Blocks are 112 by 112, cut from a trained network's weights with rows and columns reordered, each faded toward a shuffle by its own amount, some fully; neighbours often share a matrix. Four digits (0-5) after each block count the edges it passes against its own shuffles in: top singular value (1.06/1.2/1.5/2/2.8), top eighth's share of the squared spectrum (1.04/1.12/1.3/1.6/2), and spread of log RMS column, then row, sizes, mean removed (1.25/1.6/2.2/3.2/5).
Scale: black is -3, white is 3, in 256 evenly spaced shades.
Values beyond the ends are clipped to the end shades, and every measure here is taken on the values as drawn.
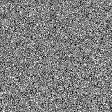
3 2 0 0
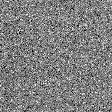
0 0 0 0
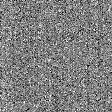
2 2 0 2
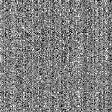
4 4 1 3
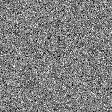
1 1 0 0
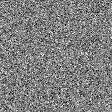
2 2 0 0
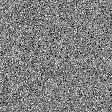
0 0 0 0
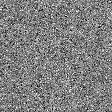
0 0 0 0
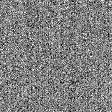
2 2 0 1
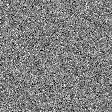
1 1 0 0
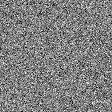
1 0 0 0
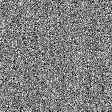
1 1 0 0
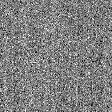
2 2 0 2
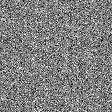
1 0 0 0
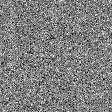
1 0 0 0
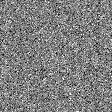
0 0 0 0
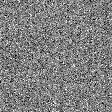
1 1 0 0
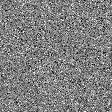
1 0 0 0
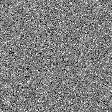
1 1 0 1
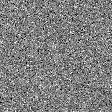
0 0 0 0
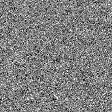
2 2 1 1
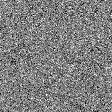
2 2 0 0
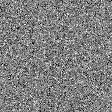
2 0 0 0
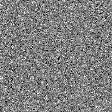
3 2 2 0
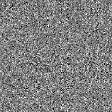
4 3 3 1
